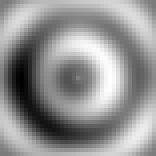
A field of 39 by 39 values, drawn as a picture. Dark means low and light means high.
Overall the values sit about 60% of the way up the scale. Rings spread out from the centre. There are no lone odd cells. The ninth with the lowest average is the middle left.
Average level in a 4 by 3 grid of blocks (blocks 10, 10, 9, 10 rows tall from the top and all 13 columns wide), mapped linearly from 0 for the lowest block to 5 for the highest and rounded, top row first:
4 4 5
1 5 4
0 4 4
3 1 5
